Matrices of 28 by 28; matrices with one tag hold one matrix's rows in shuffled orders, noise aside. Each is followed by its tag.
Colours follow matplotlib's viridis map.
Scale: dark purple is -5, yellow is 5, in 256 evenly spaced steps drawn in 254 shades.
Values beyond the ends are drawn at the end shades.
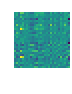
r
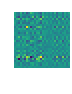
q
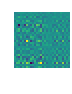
q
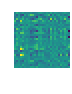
r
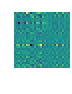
q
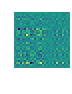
q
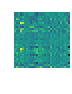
r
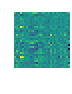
r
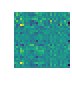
r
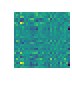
r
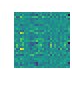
r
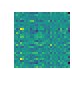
r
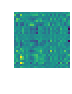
r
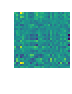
r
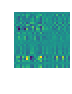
q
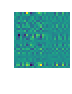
q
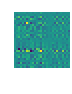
q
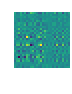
q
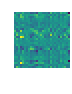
r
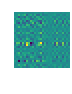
q
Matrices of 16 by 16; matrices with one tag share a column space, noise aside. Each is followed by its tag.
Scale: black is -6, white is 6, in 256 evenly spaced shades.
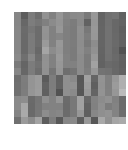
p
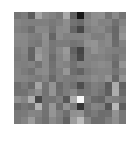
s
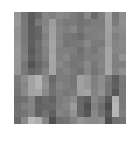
p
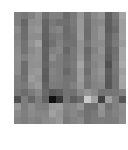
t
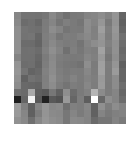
t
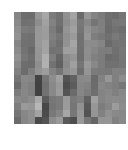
p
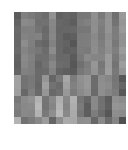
p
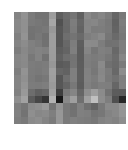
t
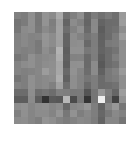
t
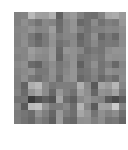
s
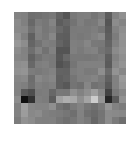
t
